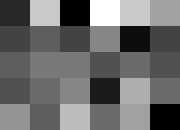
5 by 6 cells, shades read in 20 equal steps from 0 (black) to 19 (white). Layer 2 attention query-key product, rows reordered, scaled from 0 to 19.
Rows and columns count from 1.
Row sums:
64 33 45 47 52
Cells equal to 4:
0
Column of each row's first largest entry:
4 4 2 5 3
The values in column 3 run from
0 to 14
